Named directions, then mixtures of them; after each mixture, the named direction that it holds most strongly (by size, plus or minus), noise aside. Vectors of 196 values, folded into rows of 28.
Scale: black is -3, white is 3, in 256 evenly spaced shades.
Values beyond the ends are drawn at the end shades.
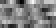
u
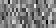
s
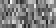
s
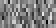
s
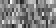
s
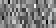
s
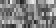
u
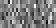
s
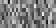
s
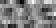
u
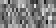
s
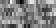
u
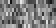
s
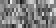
s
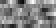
u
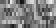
u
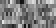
u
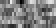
u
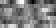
u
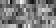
u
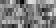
u
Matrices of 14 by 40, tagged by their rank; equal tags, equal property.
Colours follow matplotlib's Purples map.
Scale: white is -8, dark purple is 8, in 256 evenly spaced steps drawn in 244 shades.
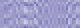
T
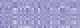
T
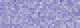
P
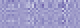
T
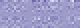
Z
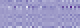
T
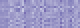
Z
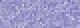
P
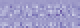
Z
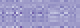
T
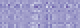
Z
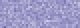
P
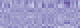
Z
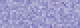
P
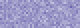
P
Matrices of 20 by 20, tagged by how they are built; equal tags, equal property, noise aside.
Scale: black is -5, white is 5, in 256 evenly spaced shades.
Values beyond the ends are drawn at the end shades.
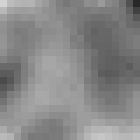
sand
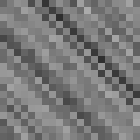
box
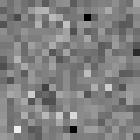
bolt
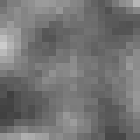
sand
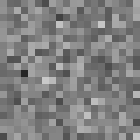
bolt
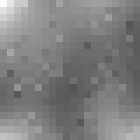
sand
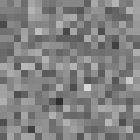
bolt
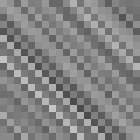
box
